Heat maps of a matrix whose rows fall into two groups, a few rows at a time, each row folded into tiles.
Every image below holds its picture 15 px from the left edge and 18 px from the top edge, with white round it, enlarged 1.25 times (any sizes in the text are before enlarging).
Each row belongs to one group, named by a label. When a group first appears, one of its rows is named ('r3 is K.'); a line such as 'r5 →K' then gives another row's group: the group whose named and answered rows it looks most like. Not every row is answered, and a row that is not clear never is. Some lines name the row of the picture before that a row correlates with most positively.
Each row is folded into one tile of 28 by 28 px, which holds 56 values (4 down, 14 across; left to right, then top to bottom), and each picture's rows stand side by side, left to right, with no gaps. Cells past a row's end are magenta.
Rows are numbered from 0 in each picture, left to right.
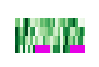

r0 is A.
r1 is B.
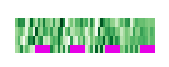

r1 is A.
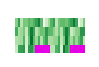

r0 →B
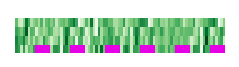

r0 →A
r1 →B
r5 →B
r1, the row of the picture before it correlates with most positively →0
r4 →B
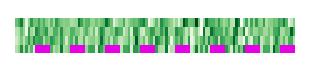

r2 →B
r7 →B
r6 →A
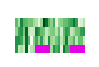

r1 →B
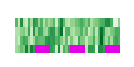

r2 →B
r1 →A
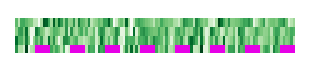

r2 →B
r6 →B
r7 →B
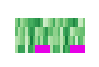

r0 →B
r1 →B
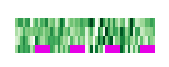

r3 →A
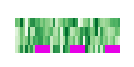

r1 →B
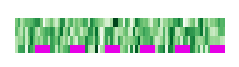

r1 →A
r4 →B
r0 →B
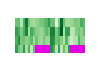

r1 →A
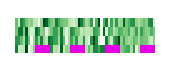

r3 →A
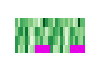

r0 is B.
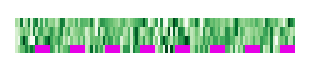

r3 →B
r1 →A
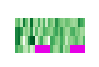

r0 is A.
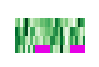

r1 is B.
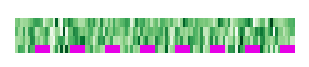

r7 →A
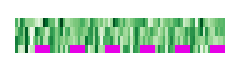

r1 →A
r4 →B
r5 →A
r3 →B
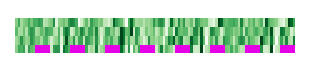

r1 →B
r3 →A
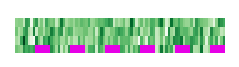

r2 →B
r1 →A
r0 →A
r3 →A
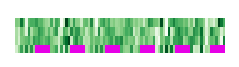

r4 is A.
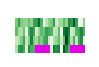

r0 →B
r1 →B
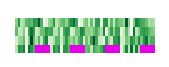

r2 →A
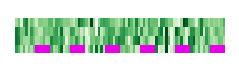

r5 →A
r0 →A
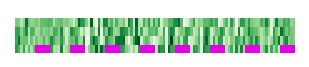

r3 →A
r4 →B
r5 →B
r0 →A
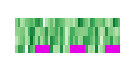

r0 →B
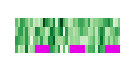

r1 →A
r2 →B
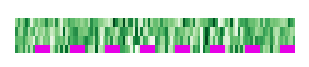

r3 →A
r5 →B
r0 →A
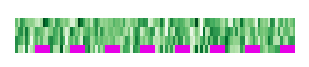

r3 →B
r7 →A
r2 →A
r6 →A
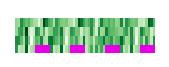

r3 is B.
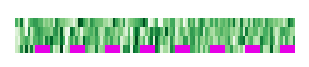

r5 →A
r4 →A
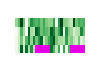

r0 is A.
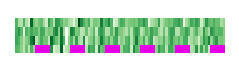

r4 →B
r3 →B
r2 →B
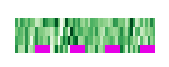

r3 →A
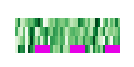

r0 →B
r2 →A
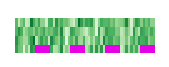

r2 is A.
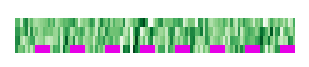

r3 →B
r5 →A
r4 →B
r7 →A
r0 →A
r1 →B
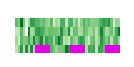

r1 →A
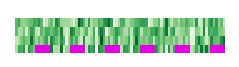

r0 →B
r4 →A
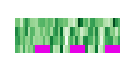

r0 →A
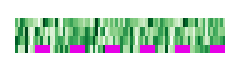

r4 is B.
